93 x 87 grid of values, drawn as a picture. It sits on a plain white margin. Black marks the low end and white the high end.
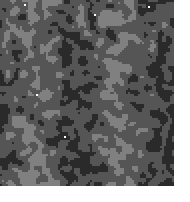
Stripes: upright, repeating 2 times. Odd rows or columns: none. Mirror symmetry: none. Grain: blotchy. Lone odd cells: 5, each higher than its neighbours.
